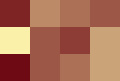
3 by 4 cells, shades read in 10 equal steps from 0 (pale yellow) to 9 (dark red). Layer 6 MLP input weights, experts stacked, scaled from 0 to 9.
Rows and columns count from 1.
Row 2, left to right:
0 6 7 3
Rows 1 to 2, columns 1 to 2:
8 4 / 0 6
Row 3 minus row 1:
1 2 0 -3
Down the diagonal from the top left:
8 6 5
